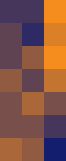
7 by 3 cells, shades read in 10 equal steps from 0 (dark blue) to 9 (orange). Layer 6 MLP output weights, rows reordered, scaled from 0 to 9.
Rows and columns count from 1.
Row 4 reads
5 3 7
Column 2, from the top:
2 1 5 3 6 4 5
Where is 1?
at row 2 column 2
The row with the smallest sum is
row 6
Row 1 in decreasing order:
9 2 2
